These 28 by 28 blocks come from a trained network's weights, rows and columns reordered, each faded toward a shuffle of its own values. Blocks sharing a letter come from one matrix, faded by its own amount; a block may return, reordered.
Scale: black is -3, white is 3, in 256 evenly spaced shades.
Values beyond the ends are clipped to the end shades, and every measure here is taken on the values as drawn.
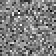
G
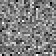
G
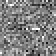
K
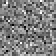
G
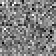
G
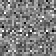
K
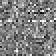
K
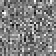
K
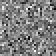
G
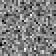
G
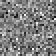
K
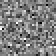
G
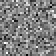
G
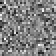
K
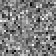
G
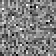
G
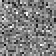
G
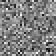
K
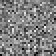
G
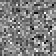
K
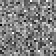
G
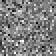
G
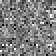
K
